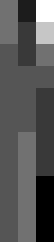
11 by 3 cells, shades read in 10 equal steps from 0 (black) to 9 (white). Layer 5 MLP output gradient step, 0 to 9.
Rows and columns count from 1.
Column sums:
35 34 31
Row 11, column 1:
3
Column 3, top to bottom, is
9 7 4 3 2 2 2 2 0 0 0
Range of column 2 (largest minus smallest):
3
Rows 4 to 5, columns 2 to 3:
3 3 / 3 2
